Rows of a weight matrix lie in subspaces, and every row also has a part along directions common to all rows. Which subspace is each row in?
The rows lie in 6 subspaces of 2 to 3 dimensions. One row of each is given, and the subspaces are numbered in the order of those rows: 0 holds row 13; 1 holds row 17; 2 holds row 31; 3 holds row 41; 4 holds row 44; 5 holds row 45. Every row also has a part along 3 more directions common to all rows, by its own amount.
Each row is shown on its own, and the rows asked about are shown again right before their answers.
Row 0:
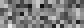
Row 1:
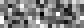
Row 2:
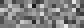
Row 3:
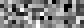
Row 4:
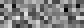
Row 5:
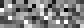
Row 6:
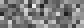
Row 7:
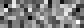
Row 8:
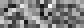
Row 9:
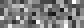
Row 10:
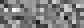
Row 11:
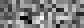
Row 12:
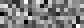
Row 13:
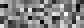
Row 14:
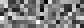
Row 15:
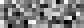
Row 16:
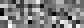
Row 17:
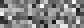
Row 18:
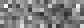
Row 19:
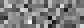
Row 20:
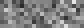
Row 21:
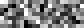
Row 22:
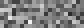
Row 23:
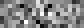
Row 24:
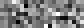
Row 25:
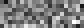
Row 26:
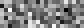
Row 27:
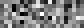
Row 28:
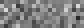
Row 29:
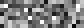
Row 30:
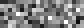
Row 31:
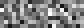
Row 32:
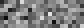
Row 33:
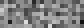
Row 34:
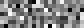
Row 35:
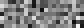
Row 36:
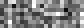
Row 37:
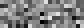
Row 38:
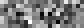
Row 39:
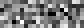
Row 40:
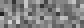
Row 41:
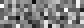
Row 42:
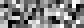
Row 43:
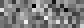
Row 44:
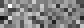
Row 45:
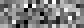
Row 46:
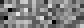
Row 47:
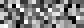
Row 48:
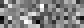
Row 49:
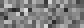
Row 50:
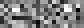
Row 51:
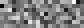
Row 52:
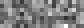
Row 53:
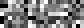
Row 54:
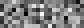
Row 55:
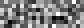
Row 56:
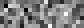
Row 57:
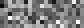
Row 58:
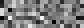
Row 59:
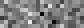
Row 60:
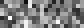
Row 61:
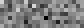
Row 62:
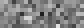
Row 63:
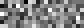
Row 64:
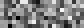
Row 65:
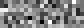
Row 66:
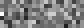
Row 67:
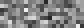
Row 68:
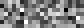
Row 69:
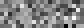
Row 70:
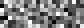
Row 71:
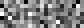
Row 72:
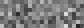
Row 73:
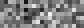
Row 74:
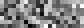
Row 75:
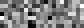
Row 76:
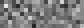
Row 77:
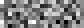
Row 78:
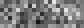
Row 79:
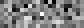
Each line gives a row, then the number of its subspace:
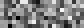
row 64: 2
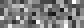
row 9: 2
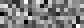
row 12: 3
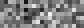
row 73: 4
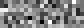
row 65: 1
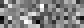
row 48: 4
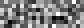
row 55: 3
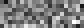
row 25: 0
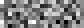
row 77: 2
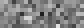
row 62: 4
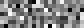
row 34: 3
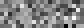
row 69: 1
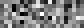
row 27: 5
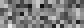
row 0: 2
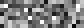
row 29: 0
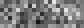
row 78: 5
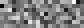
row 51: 3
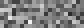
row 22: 3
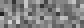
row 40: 3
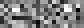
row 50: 1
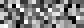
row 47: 3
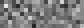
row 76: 0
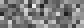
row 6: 1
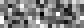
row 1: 0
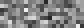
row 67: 5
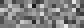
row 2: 1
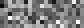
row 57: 2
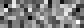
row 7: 0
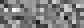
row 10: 1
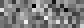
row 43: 5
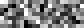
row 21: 0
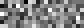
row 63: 3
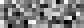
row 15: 2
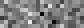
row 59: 4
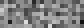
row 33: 1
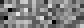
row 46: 4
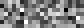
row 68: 3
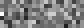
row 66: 2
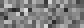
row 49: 4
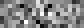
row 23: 2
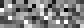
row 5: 5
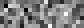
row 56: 0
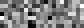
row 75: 2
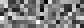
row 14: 1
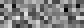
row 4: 3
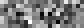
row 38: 4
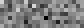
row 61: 5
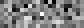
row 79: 5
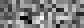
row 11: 4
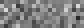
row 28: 3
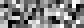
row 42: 0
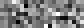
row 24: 3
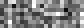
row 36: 1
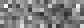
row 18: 0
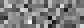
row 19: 4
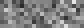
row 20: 1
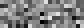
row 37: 5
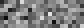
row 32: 4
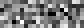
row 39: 2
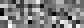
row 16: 2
